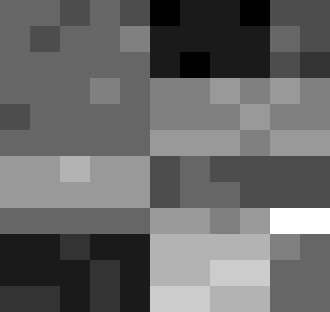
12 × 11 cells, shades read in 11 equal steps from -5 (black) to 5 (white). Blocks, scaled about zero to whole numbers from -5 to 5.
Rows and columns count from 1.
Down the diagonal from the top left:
-1 -2 -1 0 -1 1 -1 -1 1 0 -1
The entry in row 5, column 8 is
0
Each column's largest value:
1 1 2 1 1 3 3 3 3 5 5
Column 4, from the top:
-1 -1 -1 0 -1 -1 1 1 -1 -4 -3 -3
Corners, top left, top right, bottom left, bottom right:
-1 -2 -3 -1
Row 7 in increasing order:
-2 -2 -2 -2 -2 -1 1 1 1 1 2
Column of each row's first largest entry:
1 5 1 8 9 6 3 1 10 6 8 6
